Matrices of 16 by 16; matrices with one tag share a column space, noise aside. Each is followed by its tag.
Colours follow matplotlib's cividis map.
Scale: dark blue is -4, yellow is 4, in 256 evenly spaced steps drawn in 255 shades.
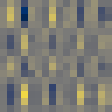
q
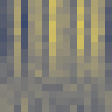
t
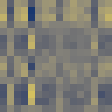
q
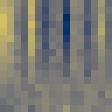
t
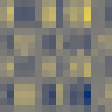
q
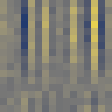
t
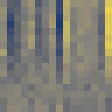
t
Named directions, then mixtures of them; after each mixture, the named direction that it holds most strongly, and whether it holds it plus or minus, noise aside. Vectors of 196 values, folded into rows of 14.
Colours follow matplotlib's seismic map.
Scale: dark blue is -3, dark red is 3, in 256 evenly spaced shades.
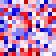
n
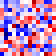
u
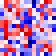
u, minus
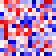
u, minus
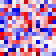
n, plus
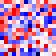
n, minus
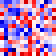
n, plus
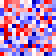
u, minus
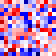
n, minus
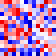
n, minus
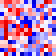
u, minus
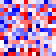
n, plus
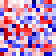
u, minus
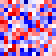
n, minus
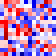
u, minus
